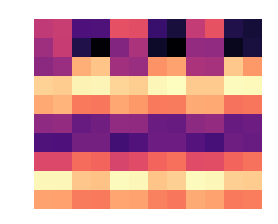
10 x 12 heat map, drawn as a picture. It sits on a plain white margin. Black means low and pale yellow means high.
Stripes: horizontal, repeating 2 times. Average level on the scale: 60%. Seam: horizontal, 30% of the way down, the bottom part calmer.
